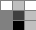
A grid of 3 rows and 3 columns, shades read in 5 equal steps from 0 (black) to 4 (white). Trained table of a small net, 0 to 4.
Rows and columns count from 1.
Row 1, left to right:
4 3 4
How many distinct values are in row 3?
3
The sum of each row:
11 6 5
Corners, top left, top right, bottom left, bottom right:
4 4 2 3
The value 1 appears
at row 2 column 2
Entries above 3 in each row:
2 0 0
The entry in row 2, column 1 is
2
